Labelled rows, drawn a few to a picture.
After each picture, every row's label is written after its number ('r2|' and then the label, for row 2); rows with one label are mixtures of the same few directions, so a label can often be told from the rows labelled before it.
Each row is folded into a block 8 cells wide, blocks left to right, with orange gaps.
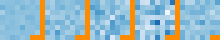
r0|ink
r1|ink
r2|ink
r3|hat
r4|hat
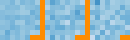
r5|hat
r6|hat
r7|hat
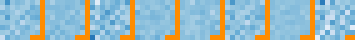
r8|hat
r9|hat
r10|hat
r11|ink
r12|hat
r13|hat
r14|hat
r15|hat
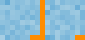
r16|hat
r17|ink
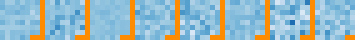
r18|hat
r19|hat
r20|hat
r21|ink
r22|ink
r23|hat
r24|hat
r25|ink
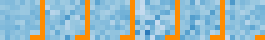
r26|hat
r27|ink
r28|hat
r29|ink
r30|hat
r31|hat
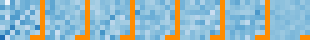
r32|hat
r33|ink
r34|ink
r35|ink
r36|hat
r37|hat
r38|ink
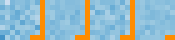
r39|hat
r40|hat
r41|ink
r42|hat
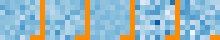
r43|ink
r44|ink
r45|ink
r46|hat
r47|ink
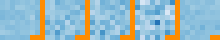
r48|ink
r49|ink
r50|ink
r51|hat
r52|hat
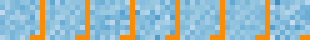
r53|ink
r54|hat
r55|hat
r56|ink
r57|hat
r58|hat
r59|hat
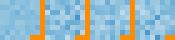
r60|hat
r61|ink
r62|hat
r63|ink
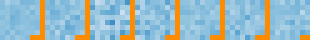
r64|hat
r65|ink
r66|hat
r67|ink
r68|hat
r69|ink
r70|hat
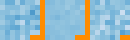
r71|hat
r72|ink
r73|hat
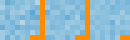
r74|hat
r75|ink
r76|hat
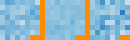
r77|hat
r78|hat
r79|hat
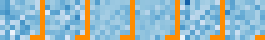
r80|ink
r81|ink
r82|hat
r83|ink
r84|hat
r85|ink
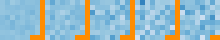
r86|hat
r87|hat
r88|ink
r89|hat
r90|ink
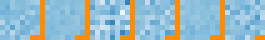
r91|ink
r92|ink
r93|hat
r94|hat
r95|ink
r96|ink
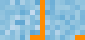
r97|hat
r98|ink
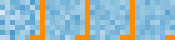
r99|ink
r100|ink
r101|ink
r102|hat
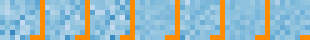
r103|ink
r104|ink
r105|ink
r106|hat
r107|hat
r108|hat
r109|hat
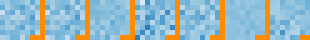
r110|ink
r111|ink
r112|ink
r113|hat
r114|ink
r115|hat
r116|ink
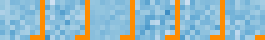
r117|ink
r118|hat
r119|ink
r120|hat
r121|hat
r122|ink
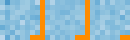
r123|hat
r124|hat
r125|hat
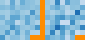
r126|hat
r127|hat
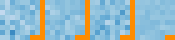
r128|ink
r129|ink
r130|hat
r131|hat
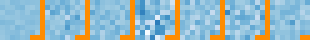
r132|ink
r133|ink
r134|ink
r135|ink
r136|hat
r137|ink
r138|hat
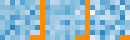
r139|hat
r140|hat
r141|ink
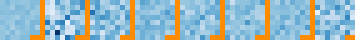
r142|hat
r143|ink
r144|ink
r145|hat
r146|ink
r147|hat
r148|hat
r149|ink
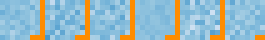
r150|ink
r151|hat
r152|ink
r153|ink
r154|hat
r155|hat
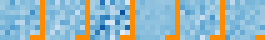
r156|hat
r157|hat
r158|hat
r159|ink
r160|ink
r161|hat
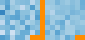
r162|ink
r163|ink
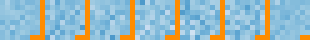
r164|ink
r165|hat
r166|ink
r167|hat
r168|ink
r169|ink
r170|hat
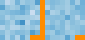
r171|hat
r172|ink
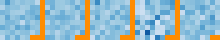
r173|hat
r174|ink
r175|hat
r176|ink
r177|ink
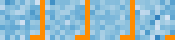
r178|hat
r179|hat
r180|ink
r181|ink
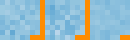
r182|ink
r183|ink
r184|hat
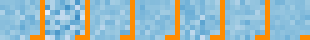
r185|ink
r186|ink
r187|hat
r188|ink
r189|ink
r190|hat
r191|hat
